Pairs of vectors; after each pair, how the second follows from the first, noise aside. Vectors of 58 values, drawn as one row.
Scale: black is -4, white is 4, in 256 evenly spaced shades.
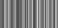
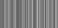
shrunk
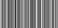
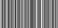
copied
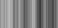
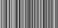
shuffled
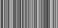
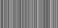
shrunk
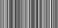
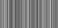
shrunk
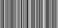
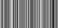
shuffled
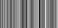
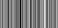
shuffled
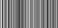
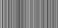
shrunk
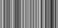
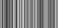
reversed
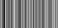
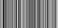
shuffled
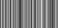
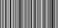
copied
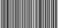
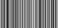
copied
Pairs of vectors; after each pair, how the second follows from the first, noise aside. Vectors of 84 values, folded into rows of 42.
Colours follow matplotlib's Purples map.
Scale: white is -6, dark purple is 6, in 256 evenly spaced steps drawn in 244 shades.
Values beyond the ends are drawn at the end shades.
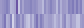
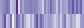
scaled up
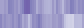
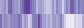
scaled up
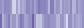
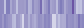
wrapped around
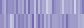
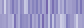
wrapped around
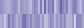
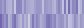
wrapped around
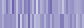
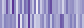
scaled up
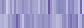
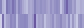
reversed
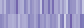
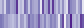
scaled up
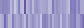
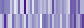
scaled up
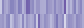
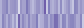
reversed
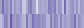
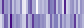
scaled up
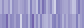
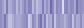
reversed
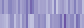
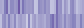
reversed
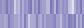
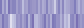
reversed
